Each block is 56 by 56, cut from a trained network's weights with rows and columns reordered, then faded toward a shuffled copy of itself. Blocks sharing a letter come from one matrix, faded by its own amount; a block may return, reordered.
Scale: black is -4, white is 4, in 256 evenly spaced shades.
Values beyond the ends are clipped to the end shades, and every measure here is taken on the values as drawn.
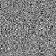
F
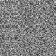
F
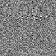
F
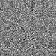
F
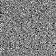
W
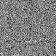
F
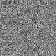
F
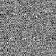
F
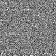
F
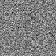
F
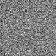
F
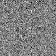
W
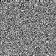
W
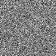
W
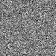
W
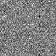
F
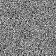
W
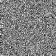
W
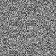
F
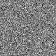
W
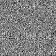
W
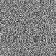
F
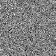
W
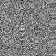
F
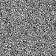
W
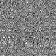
F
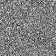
W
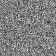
W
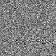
W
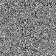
W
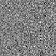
F
